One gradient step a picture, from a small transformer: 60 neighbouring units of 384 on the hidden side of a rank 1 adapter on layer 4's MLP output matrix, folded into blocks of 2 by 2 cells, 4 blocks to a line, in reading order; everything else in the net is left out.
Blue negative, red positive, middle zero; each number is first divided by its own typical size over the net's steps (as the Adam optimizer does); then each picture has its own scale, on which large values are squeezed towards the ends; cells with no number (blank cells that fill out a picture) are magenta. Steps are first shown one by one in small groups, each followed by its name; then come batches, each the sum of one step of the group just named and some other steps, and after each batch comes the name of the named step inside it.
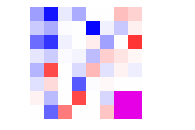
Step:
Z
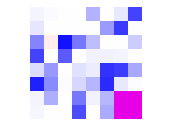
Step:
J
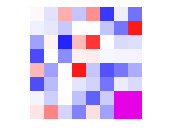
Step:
J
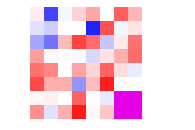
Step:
Z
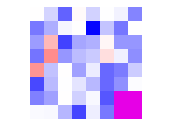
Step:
J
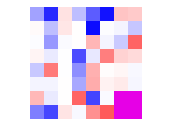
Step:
Z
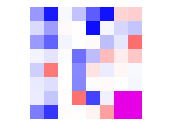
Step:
Z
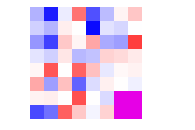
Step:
Z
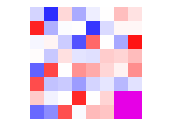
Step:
Z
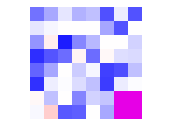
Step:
J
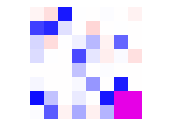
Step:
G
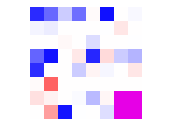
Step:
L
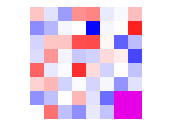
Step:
G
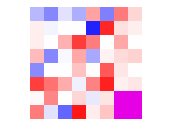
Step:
L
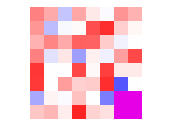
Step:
G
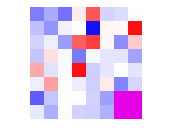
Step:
G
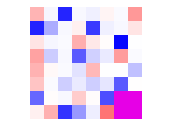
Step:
G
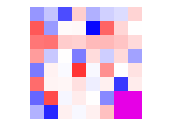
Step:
G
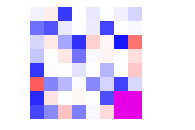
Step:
G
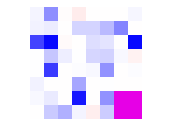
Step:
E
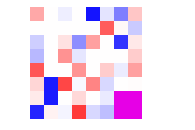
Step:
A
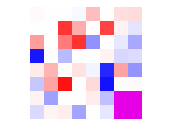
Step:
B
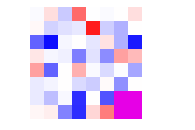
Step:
E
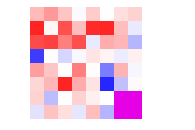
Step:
B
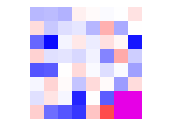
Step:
E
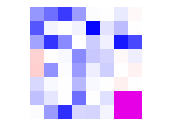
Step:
E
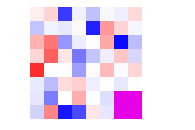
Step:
A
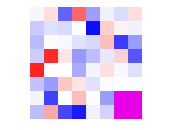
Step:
A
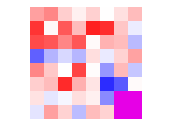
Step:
B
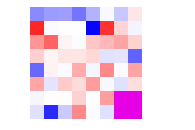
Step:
A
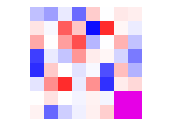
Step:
B
